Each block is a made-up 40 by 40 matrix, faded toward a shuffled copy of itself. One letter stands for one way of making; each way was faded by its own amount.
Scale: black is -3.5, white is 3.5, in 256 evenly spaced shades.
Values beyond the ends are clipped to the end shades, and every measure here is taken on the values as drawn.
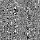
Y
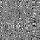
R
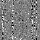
Y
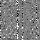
Y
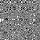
R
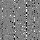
Y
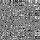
R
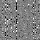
Y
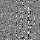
Y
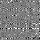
R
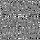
R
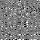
R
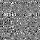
R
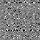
R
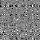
R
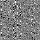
Y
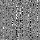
Y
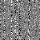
Y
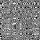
R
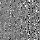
Y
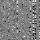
Y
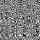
R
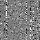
Y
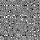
R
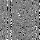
Y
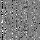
Y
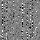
Y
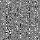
Y
